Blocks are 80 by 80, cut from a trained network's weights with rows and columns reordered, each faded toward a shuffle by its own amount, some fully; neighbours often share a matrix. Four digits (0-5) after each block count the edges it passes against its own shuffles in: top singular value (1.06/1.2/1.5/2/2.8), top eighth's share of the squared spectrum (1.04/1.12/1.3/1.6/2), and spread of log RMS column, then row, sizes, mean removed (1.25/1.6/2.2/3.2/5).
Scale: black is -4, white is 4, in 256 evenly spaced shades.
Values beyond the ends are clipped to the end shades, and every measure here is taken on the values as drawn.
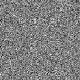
3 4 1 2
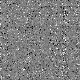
1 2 2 0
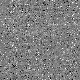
1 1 1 0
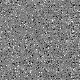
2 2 2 0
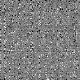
2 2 3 0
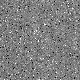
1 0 0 0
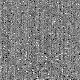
3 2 0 2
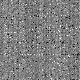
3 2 0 2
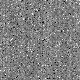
2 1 0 1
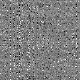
2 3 3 0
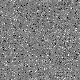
1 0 1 0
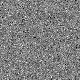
0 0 0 0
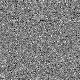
2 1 0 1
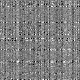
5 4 1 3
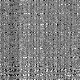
4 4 1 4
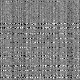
4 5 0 4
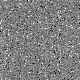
0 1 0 0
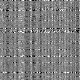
5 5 2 4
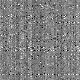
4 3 0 3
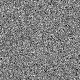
0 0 0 0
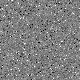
0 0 0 0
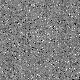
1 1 0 1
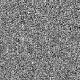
3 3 1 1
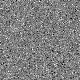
0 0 0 0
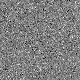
0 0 0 0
